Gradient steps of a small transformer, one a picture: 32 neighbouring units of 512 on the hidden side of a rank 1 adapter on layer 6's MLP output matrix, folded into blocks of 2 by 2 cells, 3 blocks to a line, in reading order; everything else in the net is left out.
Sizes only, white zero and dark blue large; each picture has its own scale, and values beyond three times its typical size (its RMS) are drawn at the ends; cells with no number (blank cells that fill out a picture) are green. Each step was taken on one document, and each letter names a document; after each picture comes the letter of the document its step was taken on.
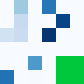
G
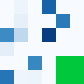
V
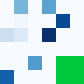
G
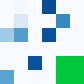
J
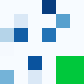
J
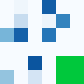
J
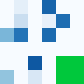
J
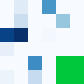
J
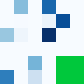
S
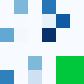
S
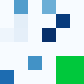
G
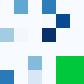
S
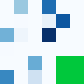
S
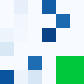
V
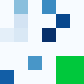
G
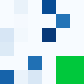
V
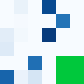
V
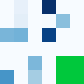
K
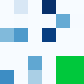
K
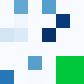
G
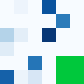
V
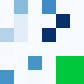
G
